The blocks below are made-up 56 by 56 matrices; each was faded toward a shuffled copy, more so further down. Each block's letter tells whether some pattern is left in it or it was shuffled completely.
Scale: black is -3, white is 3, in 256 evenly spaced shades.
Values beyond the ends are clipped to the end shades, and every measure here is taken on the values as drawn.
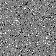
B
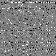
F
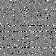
F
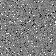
B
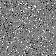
B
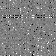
F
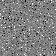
B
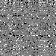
F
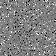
B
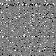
F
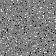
B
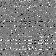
F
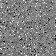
B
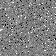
B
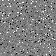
B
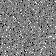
B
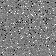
B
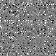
F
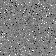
B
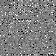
F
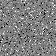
B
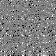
F
